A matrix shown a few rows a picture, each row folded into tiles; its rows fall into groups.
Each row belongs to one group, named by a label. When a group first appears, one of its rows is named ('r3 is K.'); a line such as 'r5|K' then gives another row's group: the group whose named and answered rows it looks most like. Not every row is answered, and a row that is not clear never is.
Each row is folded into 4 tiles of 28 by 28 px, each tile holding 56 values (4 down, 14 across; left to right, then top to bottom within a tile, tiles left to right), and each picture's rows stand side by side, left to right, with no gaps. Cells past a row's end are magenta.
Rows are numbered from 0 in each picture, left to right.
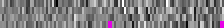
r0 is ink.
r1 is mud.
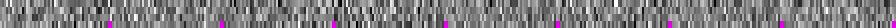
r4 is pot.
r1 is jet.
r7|jet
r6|pot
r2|ink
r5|mud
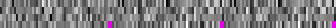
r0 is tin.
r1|ink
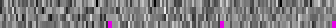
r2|ink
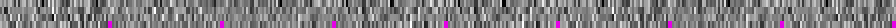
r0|pot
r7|pot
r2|ink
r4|ink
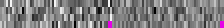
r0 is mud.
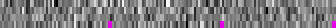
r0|ink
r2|tin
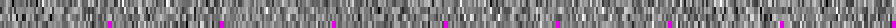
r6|tin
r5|jet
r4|jet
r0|tin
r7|pot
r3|tin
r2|jet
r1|mud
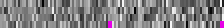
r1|mud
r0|pot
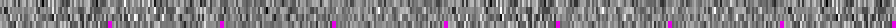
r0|pot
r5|jet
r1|jet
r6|jet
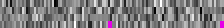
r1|tin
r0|ink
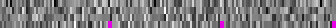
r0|ink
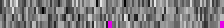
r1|tin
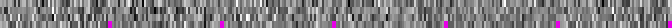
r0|pot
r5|pot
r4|mud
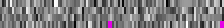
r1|ink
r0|mud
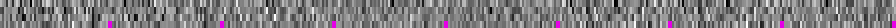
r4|tin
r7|pot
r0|tin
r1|tin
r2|jet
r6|ink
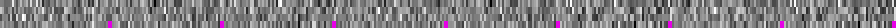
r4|pot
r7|mud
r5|mud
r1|pot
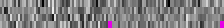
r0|pot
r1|ink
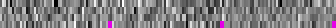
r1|mud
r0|ink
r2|ink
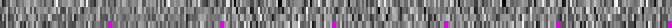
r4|ink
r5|mud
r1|mud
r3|tin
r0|mud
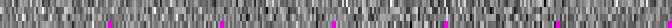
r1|jet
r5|mud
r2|tin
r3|mud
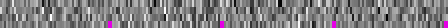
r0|jet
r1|pot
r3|tin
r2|ink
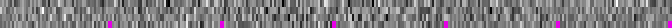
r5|mud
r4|tin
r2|tin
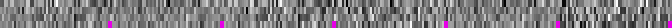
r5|mud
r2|mud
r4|ink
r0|mud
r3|ink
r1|ink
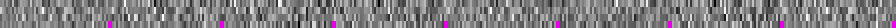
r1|jet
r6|pot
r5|mud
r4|jet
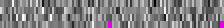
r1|pot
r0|jet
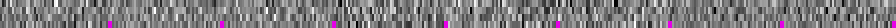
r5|ink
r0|mud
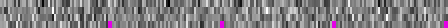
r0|pot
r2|jet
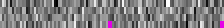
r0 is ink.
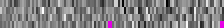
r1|ink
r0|jet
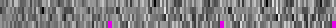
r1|pot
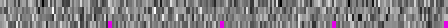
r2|ink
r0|pot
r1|jet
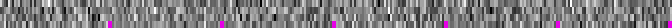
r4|tin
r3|pot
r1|jet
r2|tin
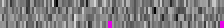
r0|ink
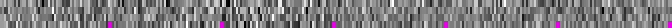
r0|pot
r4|mud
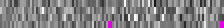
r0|jet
